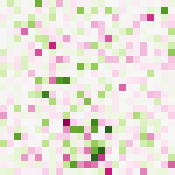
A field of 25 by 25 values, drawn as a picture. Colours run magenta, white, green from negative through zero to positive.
Roughest part: bottom middle. Grain: fine. Odd patch: rougher, in the bottom middle. Odd rows or columns: none. Histogram: heavy tails on both sides.
